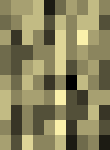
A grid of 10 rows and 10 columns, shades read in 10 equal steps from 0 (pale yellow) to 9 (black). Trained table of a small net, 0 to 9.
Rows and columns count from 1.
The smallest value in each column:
2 3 1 2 3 0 3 0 2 3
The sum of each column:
36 55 30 37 53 20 57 36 30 54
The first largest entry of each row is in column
5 5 2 2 2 7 8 2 2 7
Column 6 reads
5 2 1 1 1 4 0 4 0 2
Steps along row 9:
up down up down down up down same up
